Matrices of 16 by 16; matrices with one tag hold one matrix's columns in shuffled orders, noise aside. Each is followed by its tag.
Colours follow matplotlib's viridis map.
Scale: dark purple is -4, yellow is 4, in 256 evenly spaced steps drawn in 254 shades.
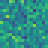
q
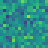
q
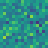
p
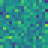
q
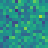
q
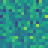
q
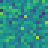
q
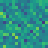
p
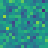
q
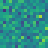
q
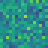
q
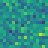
p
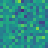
q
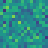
q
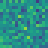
q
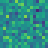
q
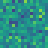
q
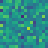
q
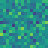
p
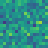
p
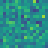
q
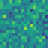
q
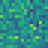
q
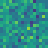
q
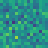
p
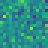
q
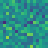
p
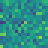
p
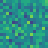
p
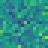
p
